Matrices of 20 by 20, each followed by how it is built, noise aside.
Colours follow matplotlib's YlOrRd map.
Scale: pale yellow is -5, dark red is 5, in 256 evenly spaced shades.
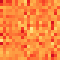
low rank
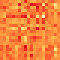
low rank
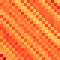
Toeplitz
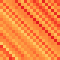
Toeplitz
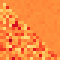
lower triangular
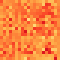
low rank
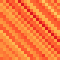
Toeplitz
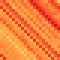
Toeplitz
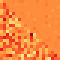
lower triangular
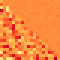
lower triangular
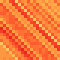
Toeplitz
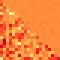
lower triangular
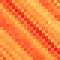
Toeplitz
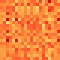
low rank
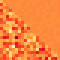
lower triangular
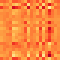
low rank
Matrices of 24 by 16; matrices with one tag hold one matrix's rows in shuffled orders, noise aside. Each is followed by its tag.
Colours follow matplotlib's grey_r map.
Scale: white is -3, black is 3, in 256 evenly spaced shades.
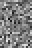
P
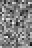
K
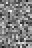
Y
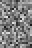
K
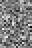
K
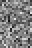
P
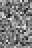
Y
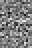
Y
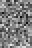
Y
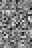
K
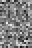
Y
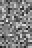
Y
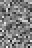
P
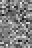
Y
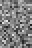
K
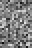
Y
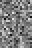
K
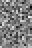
K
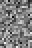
P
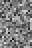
P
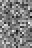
K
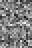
Y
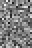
P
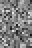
K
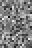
K
